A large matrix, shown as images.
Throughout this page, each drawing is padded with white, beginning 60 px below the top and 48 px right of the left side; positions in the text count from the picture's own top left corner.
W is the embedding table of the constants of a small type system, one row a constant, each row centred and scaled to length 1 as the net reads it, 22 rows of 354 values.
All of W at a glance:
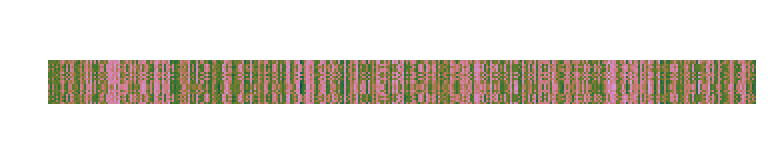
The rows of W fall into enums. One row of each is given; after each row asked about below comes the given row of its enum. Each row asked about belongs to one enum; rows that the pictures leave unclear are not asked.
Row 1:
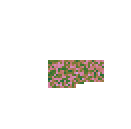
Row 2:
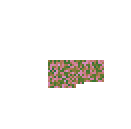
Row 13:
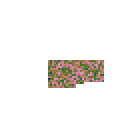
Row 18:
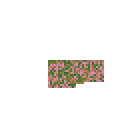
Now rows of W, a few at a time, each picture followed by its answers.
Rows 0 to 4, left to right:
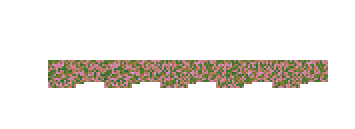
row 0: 1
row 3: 18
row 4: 2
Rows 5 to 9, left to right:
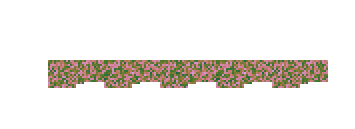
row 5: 2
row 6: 1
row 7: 18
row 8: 1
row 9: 2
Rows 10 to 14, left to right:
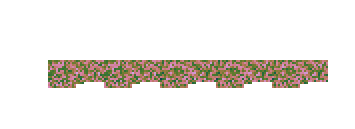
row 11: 1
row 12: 13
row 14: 13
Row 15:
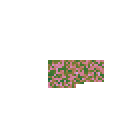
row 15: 1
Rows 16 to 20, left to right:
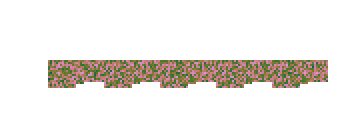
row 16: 13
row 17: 2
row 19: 2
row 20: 18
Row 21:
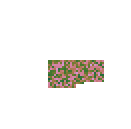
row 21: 1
